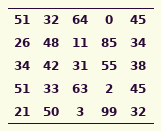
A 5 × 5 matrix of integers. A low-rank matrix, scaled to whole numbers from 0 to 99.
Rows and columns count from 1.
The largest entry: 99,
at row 5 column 4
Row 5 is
21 50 3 99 32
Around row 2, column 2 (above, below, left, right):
32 42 26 11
